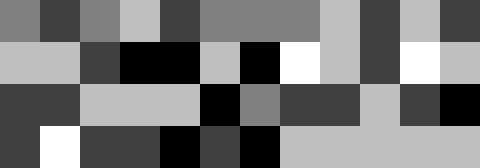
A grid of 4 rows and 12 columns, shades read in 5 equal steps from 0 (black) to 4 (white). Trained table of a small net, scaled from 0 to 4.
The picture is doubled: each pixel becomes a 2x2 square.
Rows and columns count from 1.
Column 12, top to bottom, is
1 3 0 3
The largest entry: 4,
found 3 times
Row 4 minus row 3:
0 3 -2 -2 -3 1 -2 2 2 0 2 3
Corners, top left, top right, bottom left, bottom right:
2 1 1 3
